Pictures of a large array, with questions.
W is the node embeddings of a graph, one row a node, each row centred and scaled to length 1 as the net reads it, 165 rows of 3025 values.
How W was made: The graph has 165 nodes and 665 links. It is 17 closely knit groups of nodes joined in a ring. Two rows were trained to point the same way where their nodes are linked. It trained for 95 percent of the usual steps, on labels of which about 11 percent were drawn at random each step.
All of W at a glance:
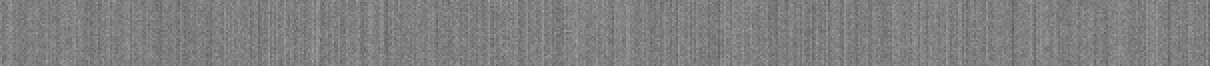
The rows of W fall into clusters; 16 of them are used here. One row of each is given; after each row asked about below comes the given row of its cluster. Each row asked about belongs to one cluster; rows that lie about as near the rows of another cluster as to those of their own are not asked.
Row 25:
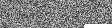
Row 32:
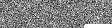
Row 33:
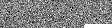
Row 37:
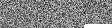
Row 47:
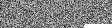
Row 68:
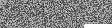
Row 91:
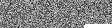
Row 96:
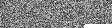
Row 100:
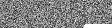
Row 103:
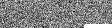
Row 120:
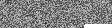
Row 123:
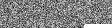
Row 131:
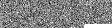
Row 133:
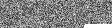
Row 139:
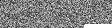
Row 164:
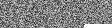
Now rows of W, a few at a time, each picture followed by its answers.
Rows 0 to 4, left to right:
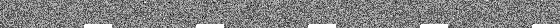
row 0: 37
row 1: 139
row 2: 133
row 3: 120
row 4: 37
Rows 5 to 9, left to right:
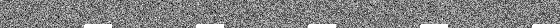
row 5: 100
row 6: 100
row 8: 32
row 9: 120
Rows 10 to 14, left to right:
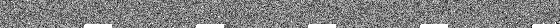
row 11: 120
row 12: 37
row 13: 133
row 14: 120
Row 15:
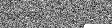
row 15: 139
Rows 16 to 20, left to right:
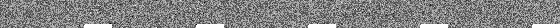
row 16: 47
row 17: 164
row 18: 96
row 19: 68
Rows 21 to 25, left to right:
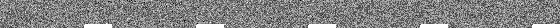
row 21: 37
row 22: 68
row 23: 120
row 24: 133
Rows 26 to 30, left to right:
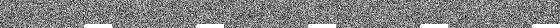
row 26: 37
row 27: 91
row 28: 123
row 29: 96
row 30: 131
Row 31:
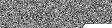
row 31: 25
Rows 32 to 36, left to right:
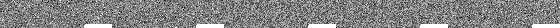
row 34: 164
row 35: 123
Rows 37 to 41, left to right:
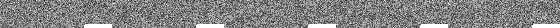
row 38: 68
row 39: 131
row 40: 123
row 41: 91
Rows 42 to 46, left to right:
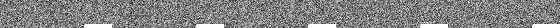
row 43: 123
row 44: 100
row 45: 68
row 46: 103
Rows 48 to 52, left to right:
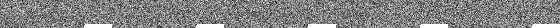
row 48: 33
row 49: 164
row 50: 139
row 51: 37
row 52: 47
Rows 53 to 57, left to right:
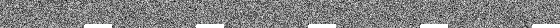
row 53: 120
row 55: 37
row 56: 32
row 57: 123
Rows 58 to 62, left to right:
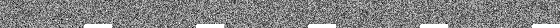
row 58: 139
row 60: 25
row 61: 47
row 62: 91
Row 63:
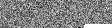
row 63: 37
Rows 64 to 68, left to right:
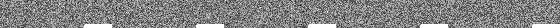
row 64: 47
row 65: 91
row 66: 100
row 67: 25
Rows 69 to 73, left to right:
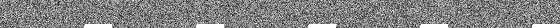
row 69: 164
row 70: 68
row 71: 96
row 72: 32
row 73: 120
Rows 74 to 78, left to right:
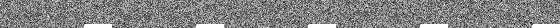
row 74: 123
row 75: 123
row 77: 139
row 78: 139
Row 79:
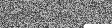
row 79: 139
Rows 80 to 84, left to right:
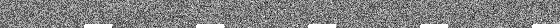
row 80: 37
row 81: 33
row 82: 96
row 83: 96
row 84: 91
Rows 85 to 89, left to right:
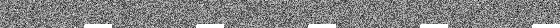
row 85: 164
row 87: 133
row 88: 100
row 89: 91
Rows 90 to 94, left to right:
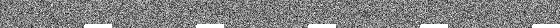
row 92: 47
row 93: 139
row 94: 103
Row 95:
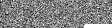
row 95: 47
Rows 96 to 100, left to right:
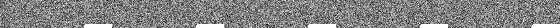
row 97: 164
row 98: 96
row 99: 25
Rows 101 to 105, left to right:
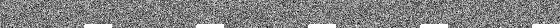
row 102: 32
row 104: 133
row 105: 100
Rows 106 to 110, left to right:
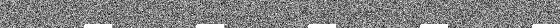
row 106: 164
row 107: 96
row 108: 96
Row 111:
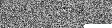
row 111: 96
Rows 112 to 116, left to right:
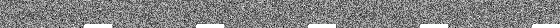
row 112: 139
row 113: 25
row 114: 32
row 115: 123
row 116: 133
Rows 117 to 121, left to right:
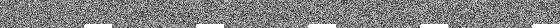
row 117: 103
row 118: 139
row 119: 68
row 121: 91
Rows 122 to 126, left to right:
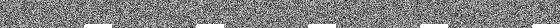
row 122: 133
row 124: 131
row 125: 103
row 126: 91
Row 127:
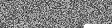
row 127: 100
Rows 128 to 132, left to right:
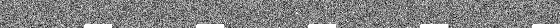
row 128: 100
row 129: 68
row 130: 91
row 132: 96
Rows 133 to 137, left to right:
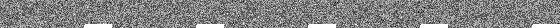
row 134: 164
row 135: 133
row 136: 133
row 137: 123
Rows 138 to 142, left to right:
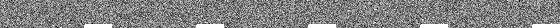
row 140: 100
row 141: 131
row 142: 131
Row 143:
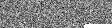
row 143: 96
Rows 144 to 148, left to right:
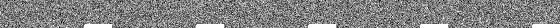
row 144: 139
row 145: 123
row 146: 32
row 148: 68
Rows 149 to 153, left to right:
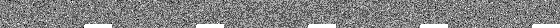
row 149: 25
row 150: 120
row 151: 133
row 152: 47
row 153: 103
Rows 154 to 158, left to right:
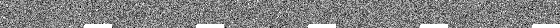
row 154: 47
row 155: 37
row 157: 47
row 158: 91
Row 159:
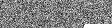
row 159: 133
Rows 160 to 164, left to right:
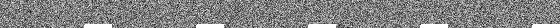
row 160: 47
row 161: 103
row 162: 68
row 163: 37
